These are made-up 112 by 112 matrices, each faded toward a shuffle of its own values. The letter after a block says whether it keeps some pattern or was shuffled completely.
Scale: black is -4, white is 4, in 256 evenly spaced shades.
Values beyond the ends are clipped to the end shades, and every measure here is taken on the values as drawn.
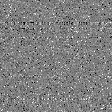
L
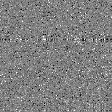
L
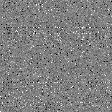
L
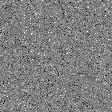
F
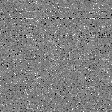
L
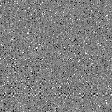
L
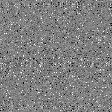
L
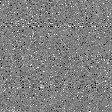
L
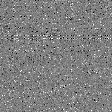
L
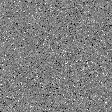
F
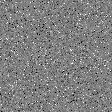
F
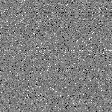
L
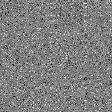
L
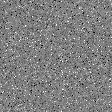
F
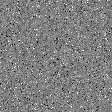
F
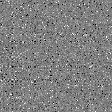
L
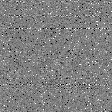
L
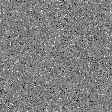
F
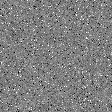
F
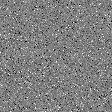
F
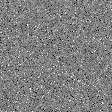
F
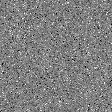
F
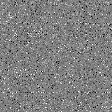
L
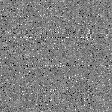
L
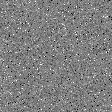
F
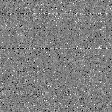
L
